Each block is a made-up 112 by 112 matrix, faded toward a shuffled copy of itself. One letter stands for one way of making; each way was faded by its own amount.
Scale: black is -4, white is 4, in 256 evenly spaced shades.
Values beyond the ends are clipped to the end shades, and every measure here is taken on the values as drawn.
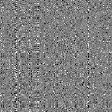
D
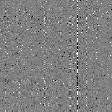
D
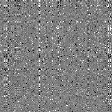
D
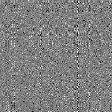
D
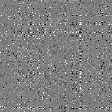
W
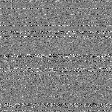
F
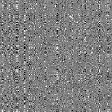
D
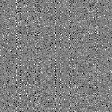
D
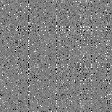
W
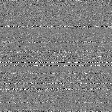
F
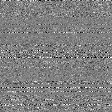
F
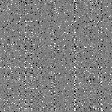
W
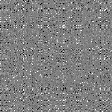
W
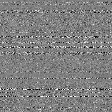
F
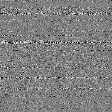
F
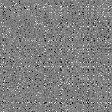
W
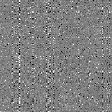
D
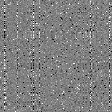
D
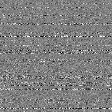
F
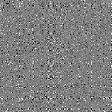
W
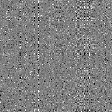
D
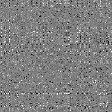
W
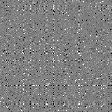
W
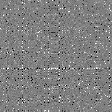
W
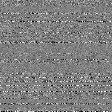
F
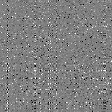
W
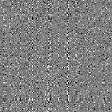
D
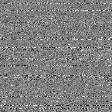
F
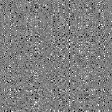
D
